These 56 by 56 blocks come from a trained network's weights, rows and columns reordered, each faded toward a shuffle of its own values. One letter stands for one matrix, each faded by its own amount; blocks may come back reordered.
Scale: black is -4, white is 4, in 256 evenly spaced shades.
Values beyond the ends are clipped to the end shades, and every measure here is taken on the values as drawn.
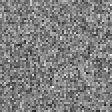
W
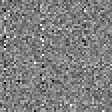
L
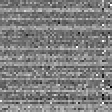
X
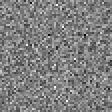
W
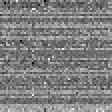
X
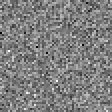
W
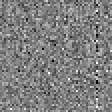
L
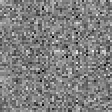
L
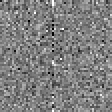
L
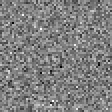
W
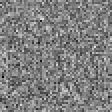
W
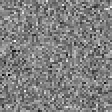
W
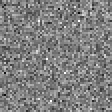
W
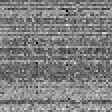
X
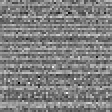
X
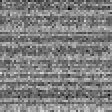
X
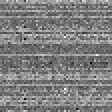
X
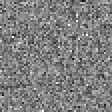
W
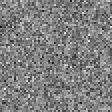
W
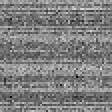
X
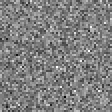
W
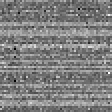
X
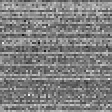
X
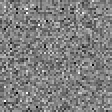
L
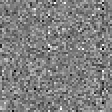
L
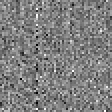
L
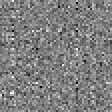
L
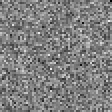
W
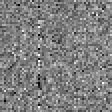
L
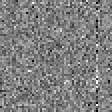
L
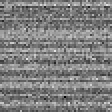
X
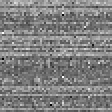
X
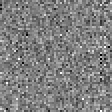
L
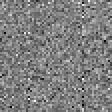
L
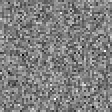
W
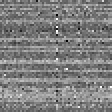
X
